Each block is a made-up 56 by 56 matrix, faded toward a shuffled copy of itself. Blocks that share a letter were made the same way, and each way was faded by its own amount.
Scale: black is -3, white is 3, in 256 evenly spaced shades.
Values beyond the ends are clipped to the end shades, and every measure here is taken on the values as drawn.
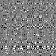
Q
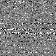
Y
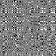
Q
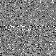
Y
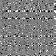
Q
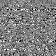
Y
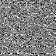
Y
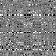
Q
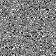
Y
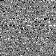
Y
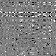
Q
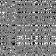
Q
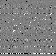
Q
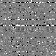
Q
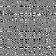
Q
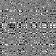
Q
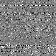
Y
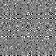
Q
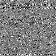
Y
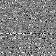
Y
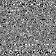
Y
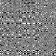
Q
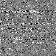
Y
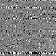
Q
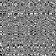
Q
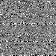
Y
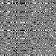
Q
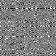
Q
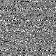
Y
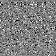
Y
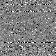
Y
